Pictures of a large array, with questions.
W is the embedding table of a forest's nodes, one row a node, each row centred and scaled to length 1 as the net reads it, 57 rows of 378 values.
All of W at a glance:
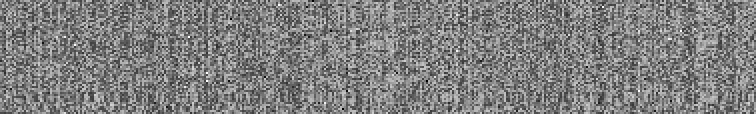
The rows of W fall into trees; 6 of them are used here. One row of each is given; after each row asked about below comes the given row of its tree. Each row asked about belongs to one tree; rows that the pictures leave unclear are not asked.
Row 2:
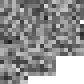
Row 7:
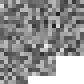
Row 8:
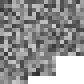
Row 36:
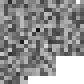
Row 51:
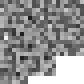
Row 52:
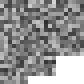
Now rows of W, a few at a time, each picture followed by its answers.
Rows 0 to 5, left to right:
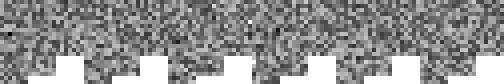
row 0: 7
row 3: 51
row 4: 8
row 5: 7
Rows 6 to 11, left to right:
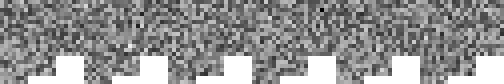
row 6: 8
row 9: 52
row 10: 8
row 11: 51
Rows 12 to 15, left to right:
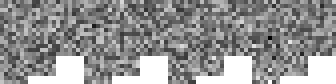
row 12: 7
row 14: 7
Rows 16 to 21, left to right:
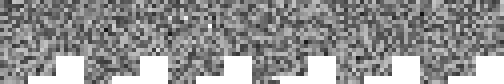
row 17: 2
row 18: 52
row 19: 51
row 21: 8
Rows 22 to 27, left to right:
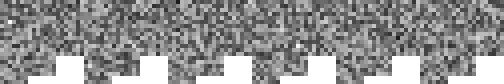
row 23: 2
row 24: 8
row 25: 7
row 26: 8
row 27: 51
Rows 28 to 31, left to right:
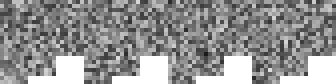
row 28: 8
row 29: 52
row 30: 7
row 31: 36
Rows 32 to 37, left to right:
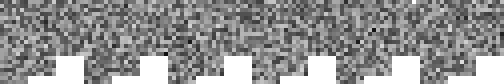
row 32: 52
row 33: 2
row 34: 36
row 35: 8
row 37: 2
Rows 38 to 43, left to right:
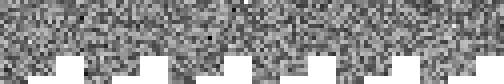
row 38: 7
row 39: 51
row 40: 7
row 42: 51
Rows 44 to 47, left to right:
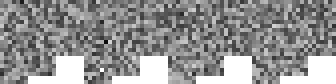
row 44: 51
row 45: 36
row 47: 8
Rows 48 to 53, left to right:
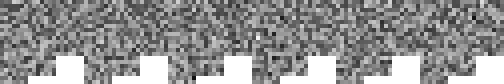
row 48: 8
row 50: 8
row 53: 51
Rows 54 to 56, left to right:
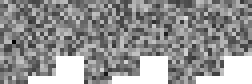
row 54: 51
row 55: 2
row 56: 52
